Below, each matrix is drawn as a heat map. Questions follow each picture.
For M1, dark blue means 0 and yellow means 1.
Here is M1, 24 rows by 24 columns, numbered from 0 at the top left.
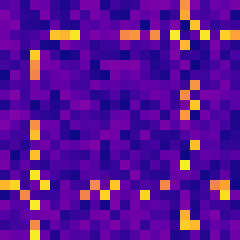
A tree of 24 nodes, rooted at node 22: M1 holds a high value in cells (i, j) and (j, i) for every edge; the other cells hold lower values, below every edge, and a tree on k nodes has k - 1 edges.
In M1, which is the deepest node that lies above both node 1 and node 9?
18
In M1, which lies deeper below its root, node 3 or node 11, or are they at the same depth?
node 11
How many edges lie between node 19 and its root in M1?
1
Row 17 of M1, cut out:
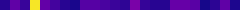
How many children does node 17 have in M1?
0
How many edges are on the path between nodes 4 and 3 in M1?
3
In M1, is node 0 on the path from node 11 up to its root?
no
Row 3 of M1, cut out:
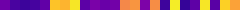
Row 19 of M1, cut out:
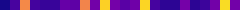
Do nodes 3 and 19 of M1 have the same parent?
yes
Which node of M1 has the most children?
3
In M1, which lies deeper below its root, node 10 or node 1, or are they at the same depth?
the same depth
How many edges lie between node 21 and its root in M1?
2
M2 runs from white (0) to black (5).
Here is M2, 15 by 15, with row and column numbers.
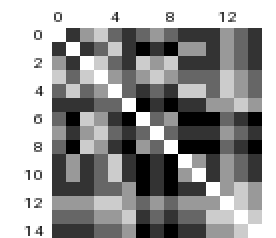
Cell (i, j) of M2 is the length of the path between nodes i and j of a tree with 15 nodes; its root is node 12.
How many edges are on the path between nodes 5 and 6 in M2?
5
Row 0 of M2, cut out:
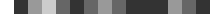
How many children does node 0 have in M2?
0
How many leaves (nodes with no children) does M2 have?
10
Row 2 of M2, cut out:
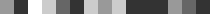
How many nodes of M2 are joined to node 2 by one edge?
3
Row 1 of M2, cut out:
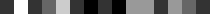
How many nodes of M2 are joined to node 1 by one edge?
1
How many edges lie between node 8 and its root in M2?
3
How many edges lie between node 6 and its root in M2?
3
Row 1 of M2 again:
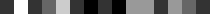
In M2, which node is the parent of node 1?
4
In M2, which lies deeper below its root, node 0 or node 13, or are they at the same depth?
node 0
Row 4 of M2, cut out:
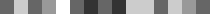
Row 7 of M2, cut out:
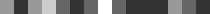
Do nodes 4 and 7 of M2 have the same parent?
no
